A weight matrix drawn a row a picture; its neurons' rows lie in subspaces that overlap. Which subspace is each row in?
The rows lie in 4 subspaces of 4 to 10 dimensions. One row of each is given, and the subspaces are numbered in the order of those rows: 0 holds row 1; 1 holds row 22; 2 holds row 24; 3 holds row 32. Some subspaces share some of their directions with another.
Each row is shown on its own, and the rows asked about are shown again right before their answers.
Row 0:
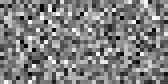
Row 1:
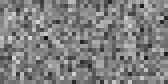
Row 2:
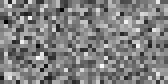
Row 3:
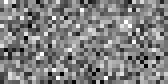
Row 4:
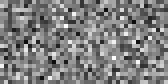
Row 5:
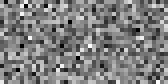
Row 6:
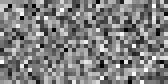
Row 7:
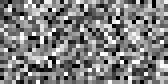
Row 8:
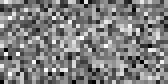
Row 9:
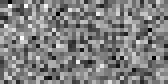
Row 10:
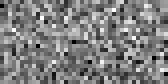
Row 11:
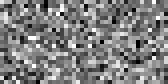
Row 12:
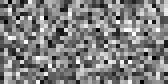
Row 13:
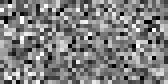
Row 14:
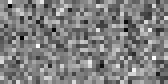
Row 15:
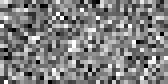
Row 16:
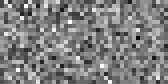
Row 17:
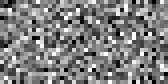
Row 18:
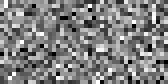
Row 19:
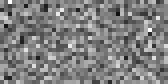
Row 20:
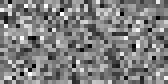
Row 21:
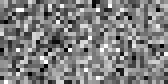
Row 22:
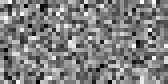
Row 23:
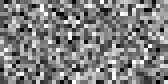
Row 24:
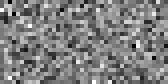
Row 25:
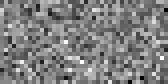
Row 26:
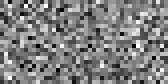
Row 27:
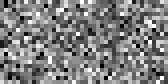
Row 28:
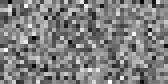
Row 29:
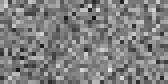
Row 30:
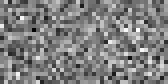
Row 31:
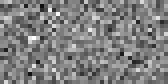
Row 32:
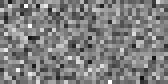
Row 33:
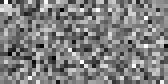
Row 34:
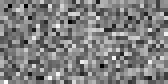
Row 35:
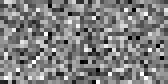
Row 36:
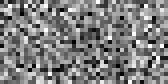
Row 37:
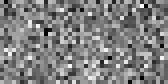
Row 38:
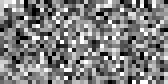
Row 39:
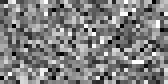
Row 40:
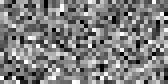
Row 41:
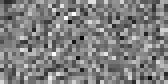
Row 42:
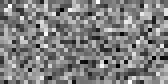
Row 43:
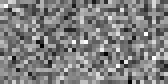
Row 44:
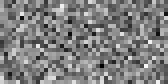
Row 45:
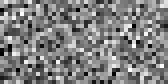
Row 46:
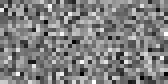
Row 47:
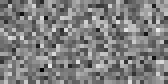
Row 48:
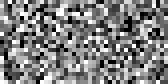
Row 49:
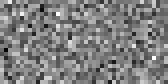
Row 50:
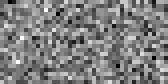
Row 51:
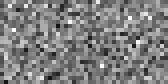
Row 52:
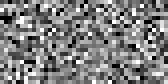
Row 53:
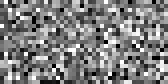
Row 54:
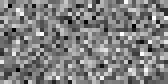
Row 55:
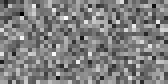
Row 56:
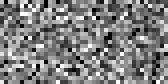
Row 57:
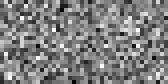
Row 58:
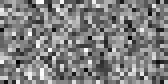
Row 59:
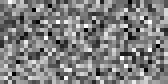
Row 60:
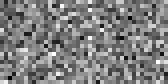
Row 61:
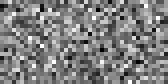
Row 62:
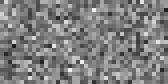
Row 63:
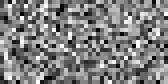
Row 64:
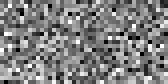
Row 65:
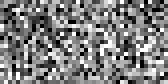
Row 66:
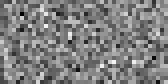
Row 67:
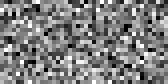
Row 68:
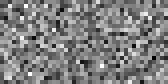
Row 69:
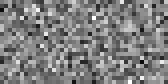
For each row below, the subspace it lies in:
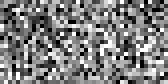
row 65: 0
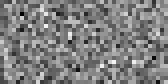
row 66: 1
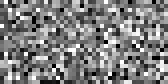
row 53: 0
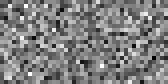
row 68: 3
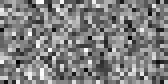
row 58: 0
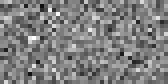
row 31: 2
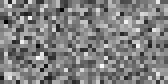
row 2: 0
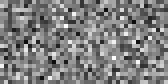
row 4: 2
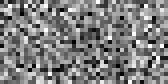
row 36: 3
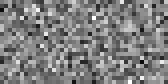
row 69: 0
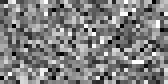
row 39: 1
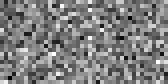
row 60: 0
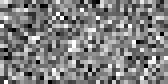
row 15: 2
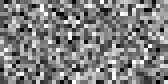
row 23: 1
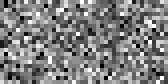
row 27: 2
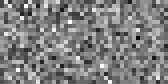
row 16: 3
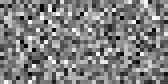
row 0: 2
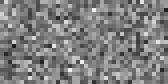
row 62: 3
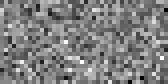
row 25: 3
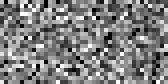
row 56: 3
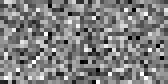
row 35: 0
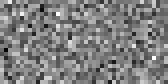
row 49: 1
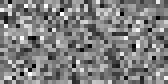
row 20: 1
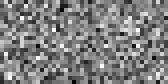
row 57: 3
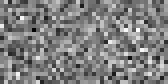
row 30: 0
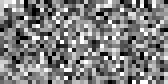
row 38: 0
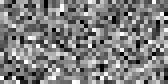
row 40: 1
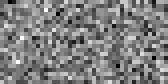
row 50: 0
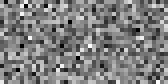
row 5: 3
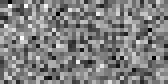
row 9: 0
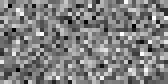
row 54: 0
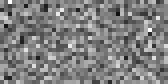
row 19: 0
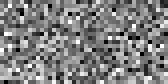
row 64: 2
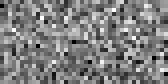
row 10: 2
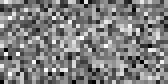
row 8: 3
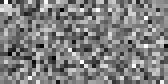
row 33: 3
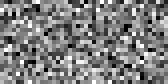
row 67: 2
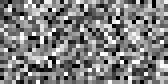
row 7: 2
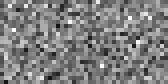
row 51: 2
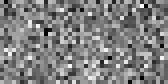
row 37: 3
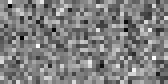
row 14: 0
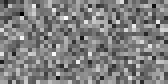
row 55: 0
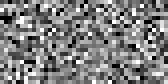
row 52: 2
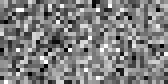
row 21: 0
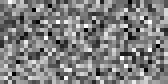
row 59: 0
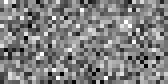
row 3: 3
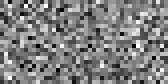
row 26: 3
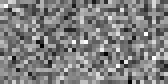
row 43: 0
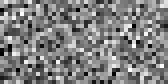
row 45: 2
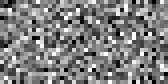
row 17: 0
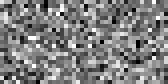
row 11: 1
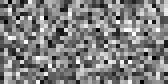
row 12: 0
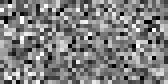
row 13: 0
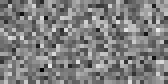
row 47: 0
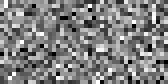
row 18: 0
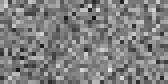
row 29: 2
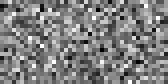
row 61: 2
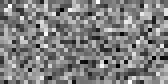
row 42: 3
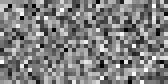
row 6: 0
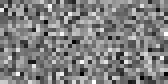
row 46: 2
